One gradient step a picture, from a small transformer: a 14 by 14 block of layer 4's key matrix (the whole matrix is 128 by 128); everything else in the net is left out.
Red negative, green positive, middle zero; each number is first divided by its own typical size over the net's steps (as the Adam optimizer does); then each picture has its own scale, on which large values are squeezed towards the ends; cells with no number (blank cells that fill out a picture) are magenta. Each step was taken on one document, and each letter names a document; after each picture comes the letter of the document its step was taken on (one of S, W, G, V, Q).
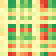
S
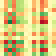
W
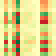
W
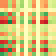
W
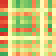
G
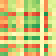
G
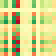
W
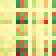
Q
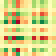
W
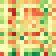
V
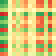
G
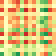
V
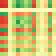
G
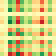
V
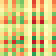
W
